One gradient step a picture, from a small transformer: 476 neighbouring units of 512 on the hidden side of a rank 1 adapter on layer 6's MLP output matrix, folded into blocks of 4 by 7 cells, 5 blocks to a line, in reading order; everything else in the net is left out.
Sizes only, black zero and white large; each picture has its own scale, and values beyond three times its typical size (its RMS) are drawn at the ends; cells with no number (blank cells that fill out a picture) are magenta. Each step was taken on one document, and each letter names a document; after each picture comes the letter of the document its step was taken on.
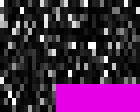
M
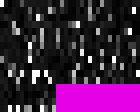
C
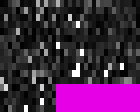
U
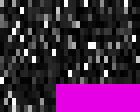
M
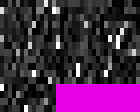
U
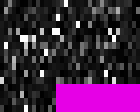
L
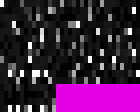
C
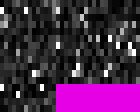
U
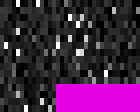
L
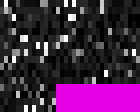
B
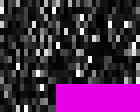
U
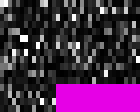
B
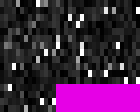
L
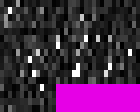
U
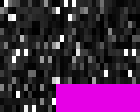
B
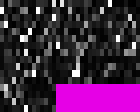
U
